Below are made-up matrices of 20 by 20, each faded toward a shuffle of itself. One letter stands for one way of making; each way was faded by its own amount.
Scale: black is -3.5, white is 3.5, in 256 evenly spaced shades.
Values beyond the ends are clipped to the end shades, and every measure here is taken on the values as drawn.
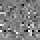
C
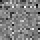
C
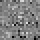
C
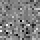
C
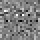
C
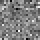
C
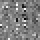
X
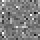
C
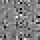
X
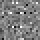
C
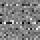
C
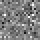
X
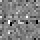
C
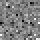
C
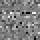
C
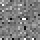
X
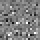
C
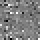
X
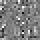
X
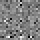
C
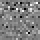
C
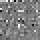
C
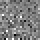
C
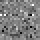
C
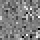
C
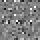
C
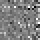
X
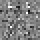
C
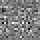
C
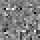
C
